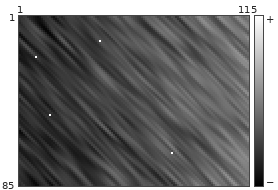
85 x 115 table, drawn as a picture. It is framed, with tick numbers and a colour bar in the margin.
Slope: up to the right. Average level on the scale: 30%. Grain: diagonal, down to the right. Lone odd cells: 4, each higher than its neighbours. Histogram: bell-shaped.
